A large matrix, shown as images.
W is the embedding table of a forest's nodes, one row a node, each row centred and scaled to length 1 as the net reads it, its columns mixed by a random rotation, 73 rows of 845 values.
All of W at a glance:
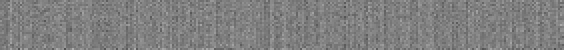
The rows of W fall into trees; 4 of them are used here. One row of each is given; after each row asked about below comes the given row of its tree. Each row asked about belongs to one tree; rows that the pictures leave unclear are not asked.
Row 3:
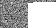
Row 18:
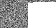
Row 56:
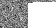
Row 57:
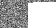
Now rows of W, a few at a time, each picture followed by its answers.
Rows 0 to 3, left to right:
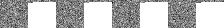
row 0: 57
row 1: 57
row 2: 18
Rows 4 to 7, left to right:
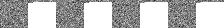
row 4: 56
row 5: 56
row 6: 57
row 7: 57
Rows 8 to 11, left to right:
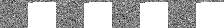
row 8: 18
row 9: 56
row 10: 3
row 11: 56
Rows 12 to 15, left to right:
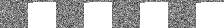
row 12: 56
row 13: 57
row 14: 57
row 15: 56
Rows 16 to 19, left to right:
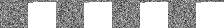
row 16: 56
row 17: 18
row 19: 18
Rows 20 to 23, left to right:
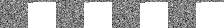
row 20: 3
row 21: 18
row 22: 3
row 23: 18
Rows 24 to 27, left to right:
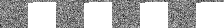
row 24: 56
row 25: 56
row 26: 3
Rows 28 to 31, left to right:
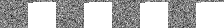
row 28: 3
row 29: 56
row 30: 56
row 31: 18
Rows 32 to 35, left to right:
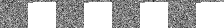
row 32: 18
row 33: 57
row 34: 57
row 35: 56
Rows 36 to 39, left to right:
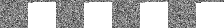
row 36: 18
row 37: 18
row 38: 18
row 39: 3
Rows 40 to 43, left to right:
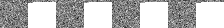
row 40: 56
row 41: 57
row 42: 57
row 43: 3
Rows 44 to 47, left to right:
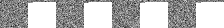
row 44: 57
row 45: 57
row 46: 57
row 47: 18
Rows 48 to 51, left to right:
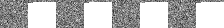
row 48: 3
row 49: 56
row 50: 18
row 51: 56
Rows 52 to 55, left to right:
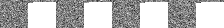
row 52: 56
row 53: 57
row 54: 57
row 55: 3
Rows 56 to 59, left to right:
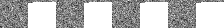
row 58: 56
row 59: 56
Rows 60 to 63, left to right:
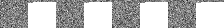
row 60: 57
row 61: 18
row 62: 56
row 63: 18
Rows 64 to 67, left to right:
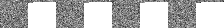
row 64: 56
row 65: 57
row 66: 57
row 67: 3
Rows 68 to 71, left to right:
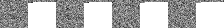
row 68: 3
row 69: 3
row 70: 57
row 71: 57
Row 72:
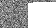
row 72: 56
